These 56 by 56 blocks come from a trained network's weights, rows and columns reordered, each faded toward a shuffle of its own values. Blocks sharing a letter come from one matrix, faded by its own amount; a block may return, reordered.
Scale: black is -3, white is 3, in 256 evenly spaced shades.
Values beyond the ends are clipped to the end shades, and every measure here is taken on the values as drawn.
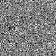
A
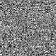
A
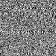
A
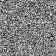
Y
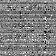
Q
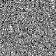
A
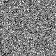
Y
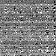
Q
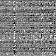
Q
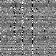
Q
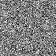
Y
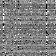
Q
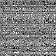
Q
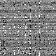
Q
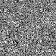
A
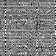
Q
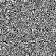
A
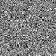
A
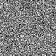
Y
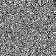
A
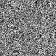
Y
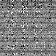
Q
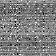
Q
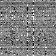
Q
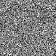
Y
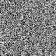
Y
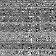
Q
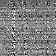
Q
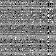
Q
